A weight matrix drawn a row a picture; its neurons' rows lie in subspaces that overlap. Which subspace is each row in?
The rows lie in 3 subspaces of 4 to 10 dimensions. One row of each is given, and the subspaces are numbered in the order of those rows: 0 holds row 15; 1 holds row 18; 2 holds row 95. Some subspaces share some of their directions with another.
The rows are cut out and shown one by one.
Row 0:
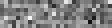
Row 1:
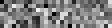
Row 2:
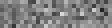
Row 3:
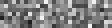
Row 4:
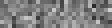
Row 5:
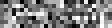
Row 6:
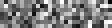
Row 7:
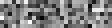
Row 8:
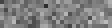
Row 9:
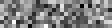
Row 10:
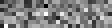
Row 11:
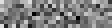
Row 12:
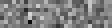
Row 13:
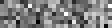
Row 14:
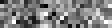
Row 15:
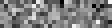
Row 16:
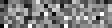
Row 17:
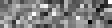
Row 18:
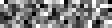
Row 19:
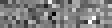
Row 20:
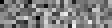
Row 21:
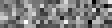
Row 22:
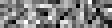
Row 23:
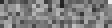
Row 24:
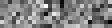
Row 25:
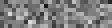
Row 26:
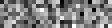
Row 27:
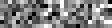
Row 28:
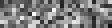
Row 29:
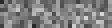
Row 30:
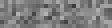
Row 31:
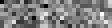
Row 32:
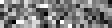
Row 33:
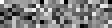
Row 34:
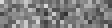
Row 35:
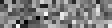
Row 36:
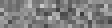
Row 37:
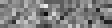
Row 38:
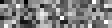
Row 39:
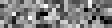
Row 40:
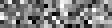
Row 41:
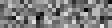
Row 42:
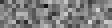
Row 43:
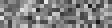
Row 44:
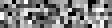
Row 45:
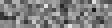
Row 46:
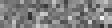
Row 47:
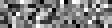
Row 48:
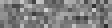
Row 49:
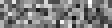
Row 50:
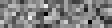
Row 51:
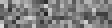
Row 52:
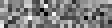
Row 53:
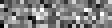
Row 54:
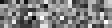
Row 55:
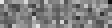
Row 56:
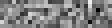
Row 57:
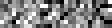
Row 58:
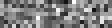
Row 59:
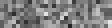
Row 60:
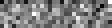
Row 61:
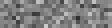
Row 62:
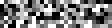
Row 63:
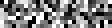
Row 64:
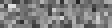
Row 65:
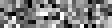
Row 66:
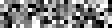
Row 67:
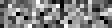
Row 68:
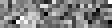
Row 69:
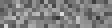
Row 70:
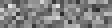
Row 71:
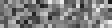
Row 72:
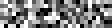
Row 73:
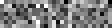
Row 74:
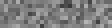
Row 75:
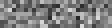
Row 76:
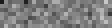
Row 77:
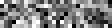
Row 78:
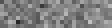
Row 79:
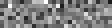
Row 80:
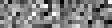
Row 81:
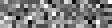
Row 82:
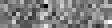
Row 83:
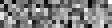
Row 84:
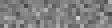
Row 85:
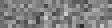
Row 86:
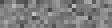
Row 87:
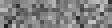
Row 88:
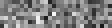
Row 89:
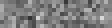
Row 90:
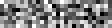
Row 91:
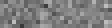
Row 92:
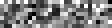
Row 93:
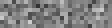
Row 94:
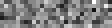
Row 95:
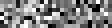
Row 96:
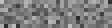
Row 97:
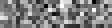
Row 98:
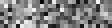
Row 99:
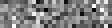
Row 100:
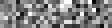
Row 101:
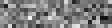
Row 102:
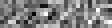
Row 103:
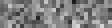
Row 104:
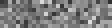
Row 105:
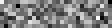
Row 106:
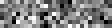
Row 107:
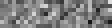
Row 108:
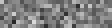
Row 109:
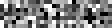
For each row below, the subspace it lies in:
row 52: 2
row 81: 2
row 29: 2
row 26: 1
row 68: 2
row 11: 0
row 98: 2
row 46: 0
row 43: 2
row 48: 0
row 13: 2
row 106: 1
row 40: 1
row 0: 2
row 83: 1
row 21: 1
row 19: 2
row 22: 1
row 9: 2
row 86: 0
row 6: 1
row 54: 1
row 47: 2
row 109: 2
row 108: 2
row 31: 1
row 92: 1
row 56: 1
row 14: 1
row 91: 1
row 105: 2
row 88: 2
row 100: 1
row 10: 0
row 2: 0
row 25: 2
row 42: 2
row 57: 1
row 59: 2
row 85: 2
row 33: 2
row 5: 0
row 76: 0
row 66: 0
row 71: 0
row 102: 1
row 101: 2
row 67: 2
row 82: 1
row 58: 2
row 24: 1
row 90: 2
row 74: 1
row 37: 1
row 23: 1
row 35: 2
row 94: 1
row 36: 2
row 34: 2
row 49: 1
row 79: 2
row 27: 1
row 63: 2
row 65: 2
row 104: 2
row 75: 2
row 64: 2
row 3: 1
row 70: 2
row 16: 2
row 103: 2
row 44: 1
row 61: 0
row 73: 2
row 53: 2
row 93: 1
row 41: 2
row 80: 1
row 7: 1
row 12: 1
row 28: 0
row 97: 1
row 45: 1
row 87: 0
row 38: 1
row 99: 0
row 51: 2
